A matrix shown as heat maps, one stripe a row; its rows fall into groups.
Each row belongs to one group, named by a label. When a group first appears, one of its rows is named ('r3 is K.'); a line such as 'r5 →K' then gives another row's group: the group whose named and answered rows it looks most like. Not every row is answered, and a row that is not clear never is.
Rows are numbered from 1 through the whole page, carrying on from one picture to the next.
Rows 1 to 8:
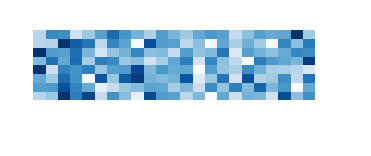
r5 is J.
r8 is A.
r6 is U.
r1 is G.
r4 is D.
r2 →A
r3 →J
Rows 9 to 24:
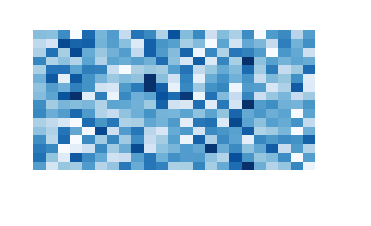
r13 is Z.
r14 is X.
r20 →U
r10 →A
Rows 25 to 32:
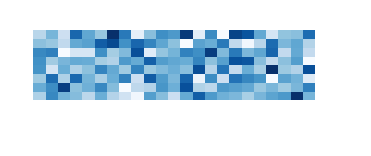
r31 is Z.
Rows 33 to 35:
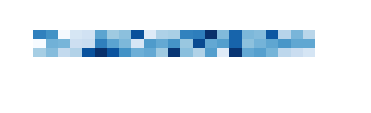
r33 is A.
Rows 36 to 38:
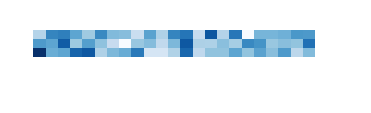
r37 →Z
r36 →D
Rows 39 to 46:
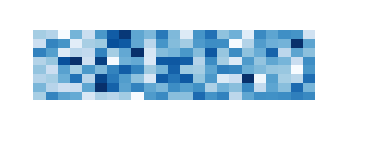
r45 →G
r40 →G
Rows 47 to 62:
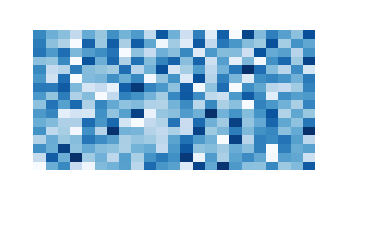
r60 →Z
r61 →X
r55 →D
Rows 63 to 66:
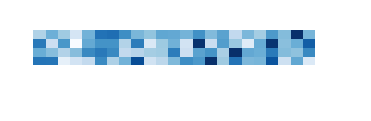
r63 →G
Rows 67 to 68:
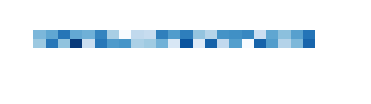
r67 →Z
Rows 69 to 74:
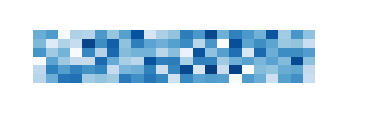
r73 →D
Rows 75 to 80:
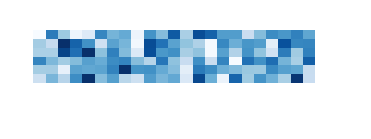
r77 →A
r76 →A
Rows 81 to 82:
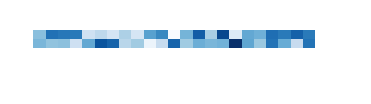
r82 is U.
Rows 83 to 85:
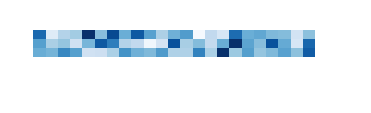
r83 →J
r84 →U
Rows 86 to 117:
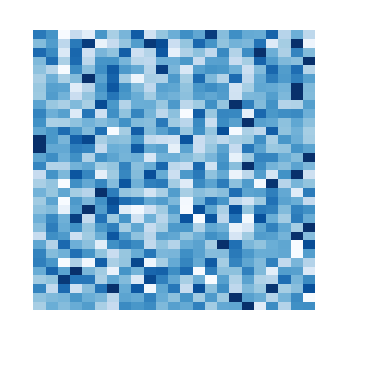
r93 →G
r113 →X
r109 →G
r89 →D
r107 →D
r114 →A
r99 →J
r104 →U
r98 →J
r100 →D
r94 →U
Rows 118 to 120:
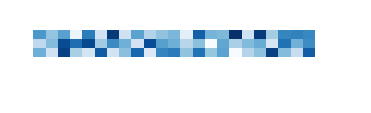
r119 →A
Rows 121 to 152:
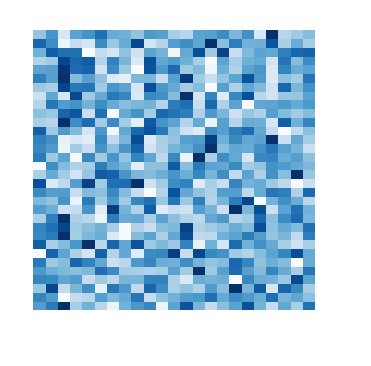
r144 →Z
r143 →Z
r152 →Z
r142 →G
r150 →X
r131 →A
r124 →A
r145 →J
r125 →A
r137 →G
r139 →U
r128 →X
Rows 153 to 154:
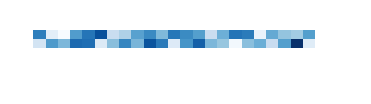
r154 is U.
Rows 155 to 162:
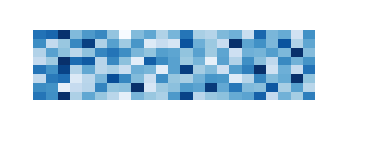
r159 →Z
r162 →Z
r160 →G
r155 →Z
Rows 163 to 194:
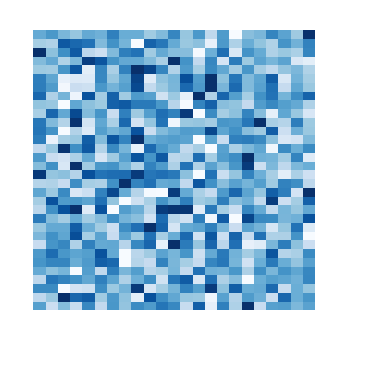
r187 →D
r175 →J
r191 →D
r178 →X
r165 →J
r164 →A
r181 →U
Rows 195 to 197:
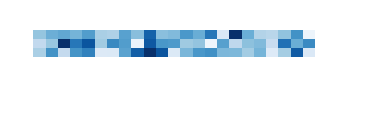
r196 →A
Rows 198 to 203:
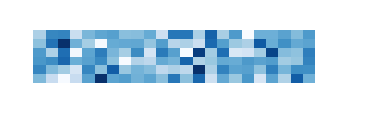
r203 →G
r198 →D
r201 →Z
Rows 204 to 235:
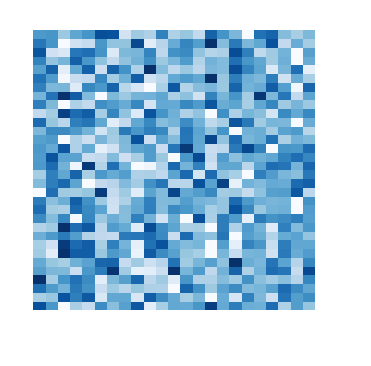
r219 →U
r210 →U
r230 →U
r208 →X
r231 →U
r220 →D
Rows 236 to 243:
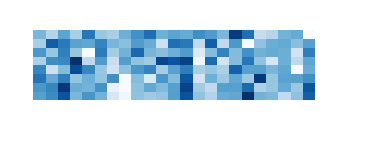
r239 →X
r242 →Z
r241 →Z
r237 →D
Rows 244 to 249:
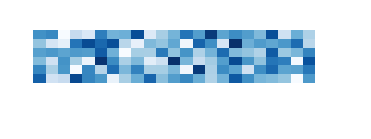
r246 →Z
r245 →U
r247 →U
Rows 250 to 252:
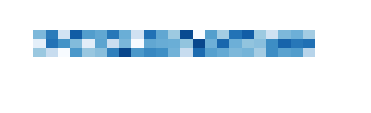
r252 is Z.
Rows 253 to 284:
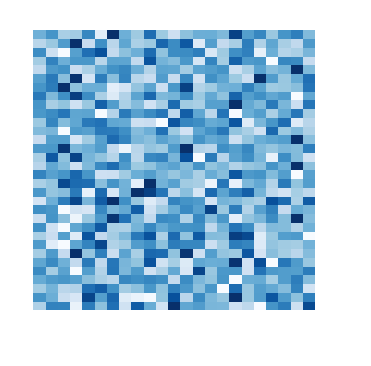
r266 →Z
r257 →G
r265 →G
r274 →G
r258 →D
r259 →Z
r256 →X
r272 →U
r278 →X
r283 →U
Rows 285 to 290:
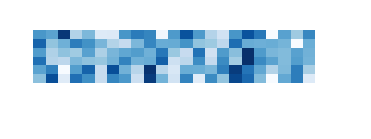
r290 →X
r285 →Z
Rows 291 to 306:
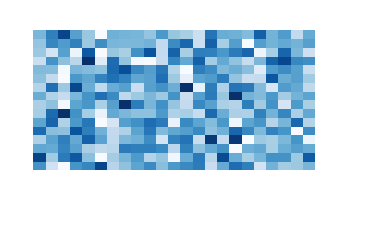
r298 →U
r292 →D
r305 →J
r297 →X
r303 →D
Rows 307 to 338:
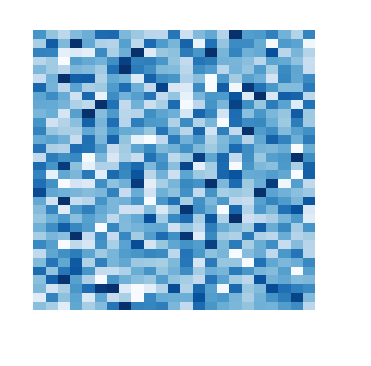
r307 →U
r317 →J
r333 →D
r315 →U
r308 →X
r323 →J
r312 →A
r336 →U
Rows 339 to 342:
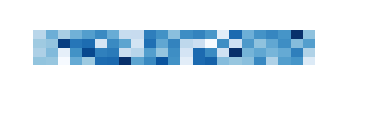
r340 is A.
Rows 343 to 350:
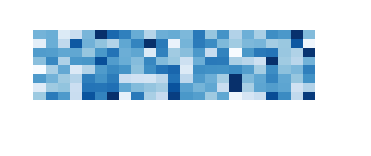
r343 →G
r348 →U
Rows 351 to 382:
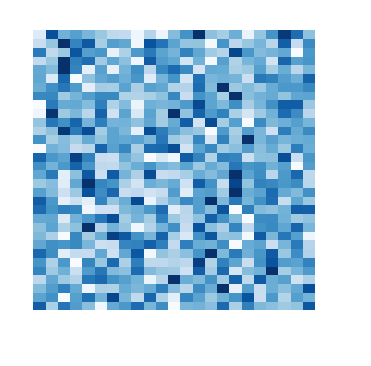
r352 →A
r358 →U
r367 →X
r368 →U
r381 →X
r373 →U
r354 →A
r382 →J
